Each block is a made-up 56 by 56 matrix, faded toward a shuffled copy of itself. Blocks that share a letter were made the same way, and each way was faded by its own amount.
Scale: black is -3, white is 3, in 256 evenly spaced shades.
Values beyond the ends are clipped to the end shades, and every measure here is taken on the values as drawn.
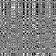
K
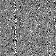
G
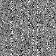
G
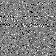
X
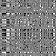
K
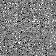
X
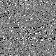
X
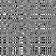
K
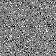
X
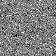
X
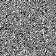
G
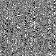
G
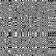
K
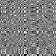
K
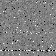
X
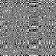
K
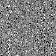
G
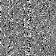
G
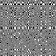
K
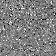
X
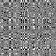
K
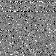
X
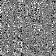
G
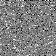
X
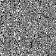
G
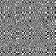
K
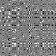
K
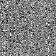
G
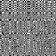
K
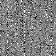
G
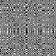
K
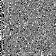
G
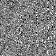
G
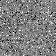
X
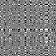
K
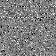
X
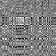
K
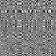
K
